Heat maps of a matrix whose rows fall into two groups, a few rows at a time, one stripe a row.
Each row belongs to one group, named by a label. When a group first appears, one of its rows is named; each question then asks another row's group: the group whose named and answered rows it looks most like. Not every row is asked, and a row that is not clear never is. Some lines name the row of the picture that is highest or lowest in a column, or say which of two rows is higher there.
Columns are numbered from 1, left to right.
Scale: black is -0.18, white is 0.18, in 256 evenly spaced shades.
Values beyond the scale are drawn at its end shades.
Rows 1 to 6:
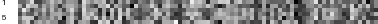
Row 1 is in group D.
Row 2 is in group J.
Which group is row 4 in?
D
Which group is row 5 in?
D
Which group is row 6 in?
J
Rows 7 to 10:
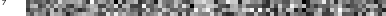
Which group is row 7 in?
D
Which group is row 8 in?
J
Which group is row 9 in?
D
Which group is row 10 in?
J
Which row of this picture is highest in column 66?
9
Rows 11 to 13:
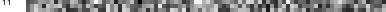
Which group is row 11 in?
D
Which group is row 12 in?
J
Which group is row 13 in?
J
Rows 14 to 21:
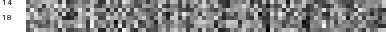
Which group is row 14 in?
J
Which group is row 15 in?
J
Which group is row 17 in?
J
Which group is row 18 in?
J
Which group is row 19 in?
D
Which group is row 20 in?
D
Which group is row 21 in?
J
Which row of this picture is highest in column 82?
18
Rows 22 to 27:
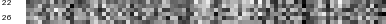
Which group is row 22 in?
D
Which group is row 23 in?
D
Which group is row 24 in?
J
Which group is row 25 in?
D
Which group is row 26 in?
J
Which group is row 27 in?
D
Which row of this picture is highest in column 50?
23
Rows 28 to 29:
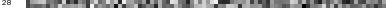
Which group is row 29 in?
D
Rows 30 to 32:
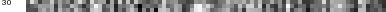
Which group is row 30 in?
D
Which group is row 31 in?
D
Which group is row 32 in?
D
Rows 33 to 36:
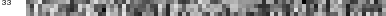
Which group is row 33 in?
D
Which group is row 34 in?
J
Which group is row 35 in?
J
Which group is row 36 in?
J
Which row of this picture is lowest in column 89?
35
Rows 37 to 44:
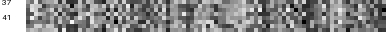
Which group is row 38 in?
D
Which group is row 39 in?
D
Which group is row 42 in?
D
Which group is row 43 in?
J
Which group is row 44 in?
J
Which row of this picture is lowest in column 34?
39
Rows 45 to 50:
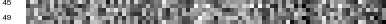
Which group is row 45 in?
D
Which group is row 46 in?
D
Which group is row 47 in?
J
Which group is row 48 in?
J
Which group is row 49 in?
D
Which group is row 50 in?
D
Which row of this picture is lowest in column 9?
48
